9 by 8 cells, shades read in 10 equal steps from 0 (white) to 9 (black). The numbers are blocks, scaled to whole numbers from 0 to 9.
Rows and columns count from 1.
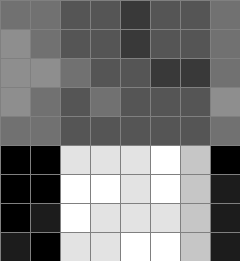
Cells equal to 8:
5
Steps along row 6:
same down same same down up up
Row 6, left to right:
9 9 1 1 1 0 2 9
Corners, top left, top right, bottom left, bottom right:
5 5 8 8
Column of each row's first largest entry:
5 5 6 3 3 1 1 1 2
